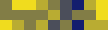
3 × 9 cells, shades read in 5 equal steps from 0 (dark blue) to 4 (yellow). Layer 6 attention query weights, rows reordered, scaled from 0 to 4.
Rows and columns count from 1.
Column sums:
8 9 8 8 6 4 2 8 11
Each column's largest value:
4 4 4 3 3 2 2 3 4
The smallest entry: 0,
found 2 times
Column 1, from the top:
2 2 4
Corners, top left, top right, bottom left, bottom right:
2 4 4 3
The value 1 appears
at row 1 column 6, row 2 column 6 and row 3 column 5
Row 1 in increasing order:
0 1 2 2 3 3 4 4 4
